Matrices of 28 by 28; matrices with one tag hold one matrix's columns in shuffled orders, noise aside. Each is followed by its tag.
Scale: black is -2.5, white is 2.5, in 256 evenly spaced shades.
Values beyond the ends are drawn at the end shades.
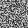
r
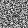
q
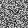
q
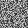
r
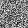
q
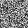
r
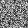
q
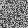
q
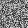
q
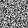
r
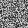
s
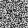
s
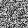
s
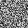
r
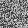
s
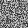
r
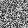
s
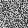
r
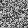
s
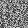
q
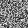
s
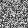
s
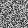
q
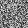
q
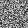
q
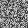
s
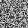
s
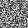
r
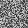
r
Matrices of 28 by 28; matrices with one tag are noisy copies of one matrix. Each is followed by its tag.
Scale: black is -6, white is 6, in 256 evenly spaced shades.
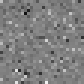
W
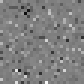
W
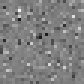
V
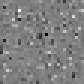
V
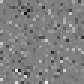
W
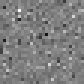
V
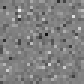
V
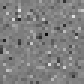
V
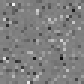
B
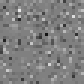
V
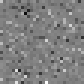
W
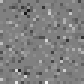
W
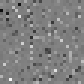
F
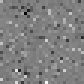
W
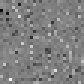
F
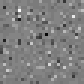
V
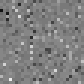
F
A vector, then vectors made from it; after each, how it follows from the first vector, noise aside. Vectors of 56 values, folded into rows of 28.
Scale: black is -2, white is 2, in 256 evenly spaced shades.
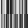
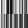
copied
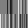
partly zeroed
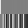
partly zeroed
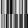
copied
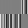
partly zeroed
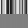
partly zeroed
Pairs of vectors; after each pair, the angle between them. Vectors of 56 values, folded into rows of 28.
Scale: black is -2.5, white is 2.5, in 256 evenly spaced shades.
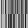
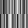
partly opposed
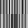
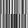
nearly parallel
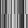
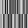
orthogonal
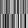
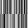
orthogonal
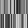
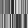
nearly opposite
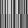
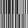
nearly opposite
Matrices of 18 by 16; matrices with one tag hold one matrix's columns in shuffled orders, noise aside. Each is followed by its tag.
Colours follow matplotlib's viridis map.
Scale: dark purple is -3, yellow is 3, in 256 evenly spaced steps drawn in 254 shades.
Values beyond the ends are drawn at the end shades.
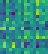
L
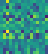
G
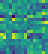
G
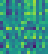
L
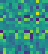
G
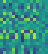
G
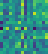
L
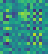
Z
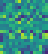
G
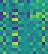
Z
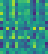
L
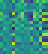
Z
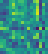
L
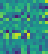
G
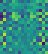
Z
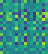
Z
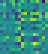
Z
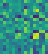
G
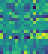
G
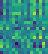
L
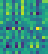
L
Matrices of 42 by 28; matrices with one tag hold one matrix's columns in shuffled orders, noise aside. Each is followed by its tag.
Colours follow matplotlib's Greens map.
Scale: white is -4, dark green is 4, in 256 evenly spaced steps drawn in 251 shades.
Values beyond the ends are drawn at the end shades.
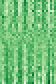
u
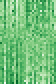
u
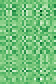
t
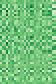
t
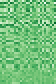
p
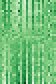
u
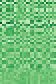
p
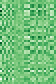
t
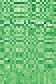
p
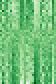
u
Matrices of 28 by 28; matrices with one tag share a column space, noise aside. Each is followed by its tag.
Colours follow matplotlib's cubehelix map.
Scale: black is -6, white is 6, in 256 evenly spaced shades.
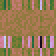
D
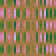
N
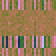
D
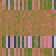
D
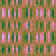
N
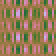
N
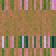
D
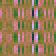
N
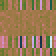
D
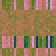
D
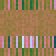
D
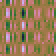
N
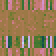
D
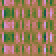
N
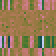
D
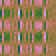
N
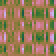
N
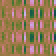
N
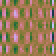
N
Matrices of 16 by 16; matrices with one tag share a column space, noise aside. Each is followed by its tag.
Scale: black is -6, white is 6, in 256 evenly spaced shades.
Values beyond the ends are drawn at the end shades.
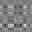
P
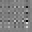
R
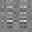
R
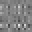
P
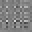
R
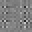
R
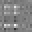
P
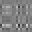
P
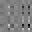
P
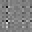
R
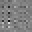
R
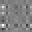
P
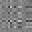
R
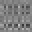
P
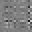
R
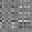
R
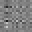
R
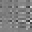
R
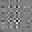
R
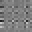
R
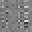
R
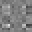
P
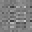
R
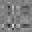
P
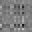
P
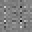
R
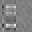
P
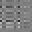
R
